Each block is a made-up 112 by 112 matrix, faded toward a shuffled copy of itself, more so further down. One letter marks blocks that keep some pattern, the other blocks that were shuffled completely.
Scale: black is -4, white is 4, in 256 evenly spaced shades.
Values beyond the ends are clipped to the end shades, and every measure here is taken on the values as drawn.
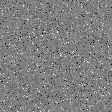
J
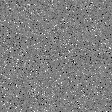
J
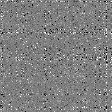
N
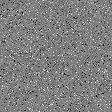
J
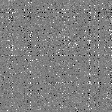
N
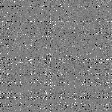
N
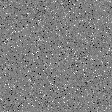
J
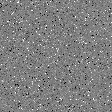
J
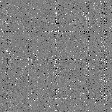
N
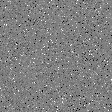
J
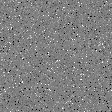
J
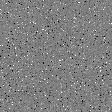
J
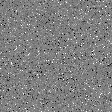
J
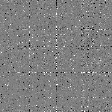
N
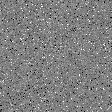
J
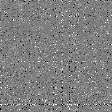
N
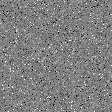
J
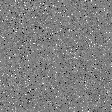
J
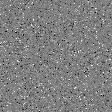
J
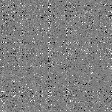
N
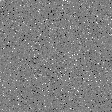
J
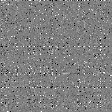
N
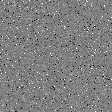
J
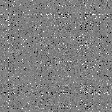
N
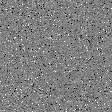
J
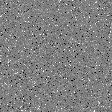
J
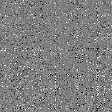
N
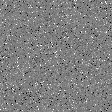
J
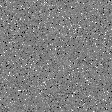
J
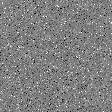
J
